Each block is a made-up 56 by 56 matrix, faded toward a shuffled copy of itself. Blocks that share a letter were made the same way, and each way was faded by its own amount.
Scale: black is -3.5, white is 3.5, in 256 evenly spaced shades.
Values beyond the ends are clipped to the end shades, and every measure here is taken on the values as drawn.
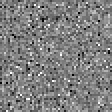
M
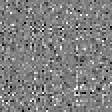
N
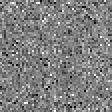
M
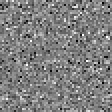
M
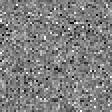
M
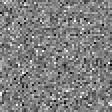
M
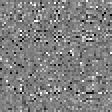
N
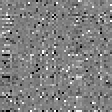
N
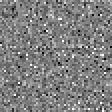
M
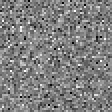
M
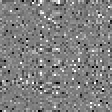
N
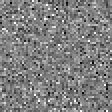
M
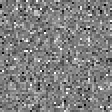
M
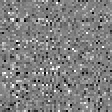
N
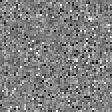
M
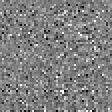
N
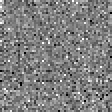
M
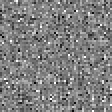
M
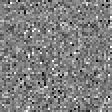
M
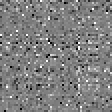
N
